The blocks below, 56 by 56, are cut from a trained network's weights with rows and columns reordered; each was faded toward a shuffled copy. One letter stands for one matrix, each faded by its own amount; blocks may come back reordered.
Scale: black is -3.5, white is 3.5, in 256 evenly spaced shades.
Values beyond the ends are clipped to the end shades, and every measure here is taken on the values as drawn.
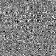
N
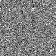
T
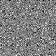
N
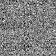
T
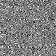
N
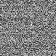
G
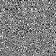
N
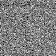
T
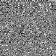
N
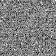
T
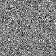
T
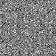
N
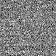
T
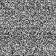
G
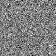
G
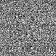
G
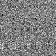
G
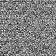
G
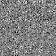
N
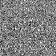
T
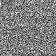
T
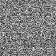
G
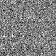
G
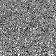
N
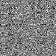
N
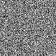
T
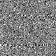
N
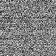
G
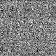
T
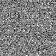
T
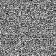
G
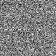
G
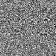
G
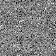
T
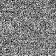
G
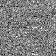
G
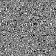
N
